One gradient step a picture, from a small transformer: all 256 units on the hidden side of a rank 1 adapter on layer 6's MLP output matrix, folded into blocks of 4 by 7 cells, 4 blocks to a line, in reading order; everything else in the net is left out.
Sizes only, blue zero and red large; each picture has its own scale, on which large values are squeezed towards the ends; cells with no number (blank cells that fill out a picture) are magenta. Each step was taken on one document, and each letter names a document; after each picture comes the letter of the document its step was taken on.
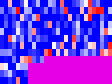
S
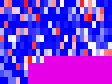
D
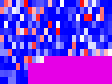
D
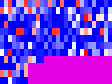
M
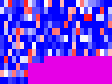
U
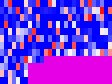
S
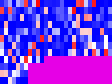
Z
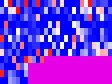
D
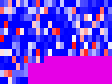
M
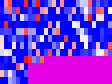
D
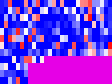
S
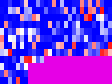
S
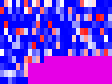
Z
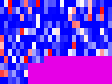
U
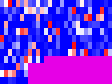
Z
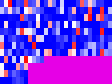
U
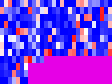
M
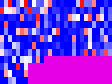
Z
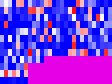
Z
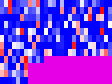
U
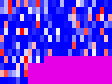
Z
